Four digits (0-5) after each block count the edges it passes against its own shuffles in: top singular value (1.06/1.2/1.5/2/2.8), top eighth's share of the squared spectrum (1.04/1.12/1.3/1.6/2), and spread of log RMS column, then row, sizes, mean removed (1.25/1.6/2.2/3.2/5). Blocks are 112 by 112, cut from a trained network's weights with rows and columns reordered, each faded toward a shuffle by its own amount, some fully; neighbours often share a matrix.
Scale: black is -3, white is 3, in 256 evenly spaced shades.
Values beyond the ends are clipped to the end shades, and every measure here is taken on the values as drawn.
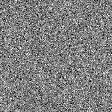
3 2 0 0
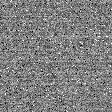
2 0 0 0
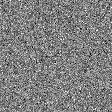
0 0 0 0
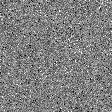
0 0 0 0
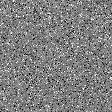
0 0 0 0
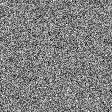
0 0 0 0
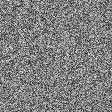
0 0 0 0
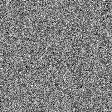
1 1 0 0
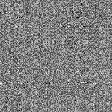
4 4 1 2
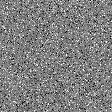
1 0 0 0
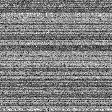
5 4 2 3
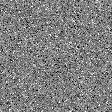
1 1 0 1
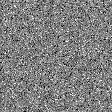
2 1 0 0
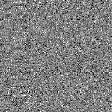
3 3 2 2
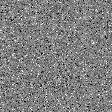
1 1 0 1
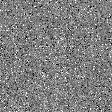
2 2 1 1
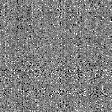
3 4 2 3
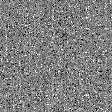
2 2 1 1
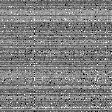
5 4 3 2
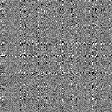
4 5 4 3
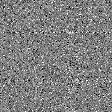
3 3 1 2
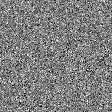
3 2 0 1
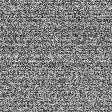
3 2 0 1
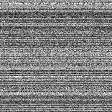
5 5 2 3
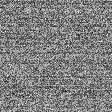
3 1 0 0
